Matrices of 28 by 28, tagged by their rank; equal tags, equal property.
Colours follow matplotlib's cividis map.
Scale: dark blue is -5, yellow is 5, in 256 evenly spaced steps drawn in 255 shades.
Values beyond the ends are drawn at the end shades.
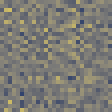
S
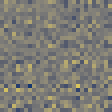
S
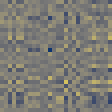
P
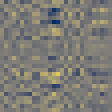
P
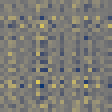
P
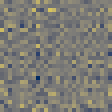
S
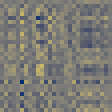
P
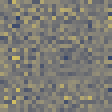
S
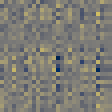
P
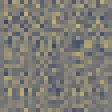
S
